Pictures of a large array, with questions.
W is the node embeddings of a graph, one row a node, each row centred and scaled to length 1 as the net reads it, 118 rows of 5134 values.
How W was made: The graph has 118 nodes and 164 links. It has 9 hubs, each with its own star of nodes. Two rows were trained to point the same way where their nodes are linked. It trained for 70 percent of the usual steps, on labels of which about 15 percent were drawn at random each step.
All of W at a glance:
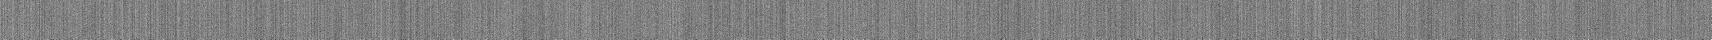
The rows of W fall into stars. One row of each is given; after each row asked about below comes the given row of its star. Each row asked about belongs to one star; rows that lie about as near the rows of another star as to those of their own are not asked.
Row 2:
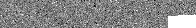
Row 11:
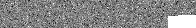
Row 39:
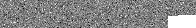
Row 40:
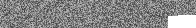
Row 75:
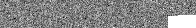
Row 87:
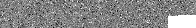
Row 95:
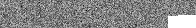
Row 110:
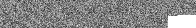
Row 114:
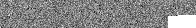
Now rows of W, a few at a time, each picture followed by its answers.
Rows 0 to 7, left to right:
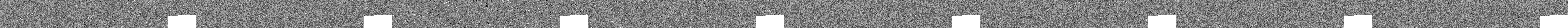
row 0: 11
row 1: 11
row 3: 87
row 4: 75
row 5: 95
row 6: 95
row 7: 114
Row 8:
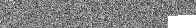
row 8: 11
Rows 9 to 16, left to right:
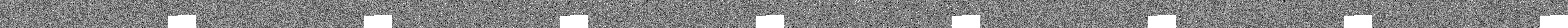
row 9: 2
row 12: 40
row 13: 11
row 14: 110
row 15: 114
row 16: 114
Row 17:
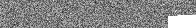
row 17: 110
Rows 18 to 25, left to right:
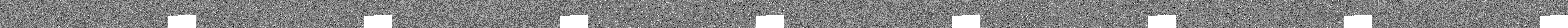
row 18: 114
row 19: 110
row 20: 39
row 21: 95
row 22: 39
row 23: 110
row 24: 75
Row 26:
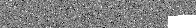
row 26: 11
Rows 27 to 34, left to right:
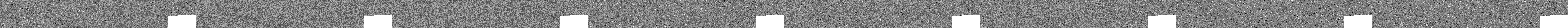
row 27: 75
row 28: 95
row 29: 75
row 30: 40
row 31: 114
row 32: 87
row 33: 39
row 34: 11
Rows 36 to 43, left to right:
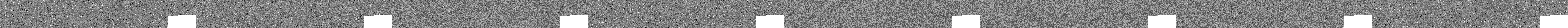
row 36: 75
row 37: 110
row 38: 110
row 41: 2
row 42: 95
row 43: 114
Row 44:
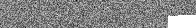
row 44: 114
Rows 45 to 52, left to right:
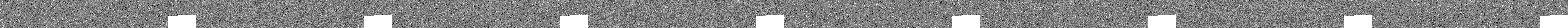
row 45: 39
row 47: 114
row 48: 2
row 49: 75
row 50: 110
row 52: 2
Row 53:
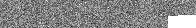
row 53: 87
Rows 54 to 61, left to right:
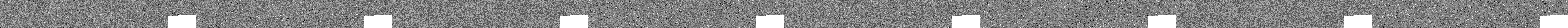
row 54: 39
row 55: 39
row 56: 87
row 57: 87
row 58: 87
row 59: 87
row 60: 110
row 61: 40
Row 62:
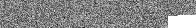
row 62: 110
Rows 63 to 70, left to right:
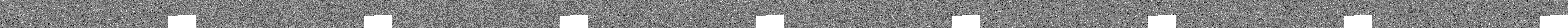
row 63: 2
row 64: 114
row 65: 11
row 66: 2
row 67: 75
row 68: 87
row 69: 110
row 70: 87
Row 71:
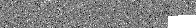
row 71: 40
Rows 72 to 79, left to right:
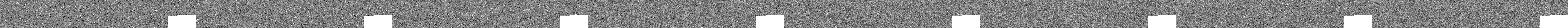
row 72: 110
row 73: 39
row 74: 110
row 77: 39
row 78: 95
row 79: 2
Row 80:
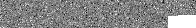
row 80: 75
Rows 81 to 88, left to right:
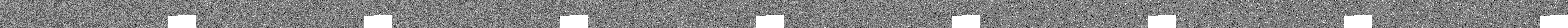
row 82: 11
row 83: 87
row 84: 110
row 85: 110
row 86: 95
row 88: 39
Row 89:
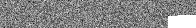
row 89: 40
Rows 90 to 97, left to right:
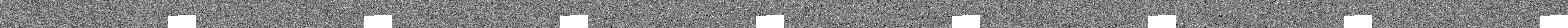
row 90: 87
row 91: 11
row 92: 87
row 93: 39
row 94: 110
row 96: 95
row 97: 114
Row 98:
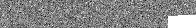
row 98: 87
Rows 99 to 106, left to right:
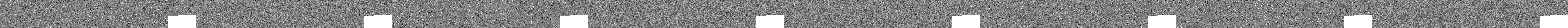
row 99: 39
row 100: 114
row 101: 2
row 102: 39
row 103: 114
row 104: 87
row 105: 40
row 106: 11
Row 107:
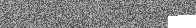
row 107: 114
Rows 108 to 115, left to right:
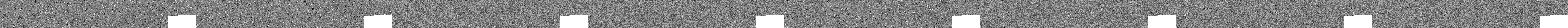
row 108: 39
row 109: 114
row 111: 2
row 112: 75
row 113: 2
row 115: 11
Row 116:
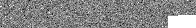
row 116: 40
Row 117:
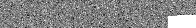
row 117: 75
